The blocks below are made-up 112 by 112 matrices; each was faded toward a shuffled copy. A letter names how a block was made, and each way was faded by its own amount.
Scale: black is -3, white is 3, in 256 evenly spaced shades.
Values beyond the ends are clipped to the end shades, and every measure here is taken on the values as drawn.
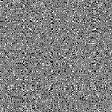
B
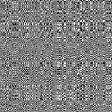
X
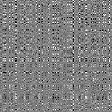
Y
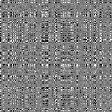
Y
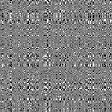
Y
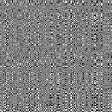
Y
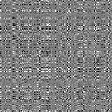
X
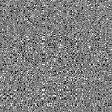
B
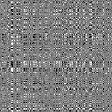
Y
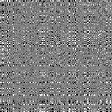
Y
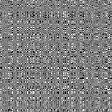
X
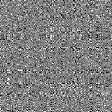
B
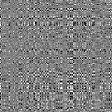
X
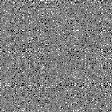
B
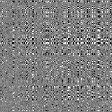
Y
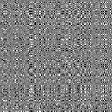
X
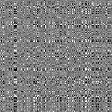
Y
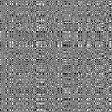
X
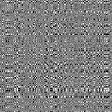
X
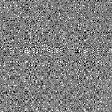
B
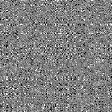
B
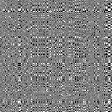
Y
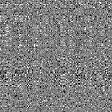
B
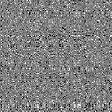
B
